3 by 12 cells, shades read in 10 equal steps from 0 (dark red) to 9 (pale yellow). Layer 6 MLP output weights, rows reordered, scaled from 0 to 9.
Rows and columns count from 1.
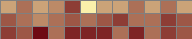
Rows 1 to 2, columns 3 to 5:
6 5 2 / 5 4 3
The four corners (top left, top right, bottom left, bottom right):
6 6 2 3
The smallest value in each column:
2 3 0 4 1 1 1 2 1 4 2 3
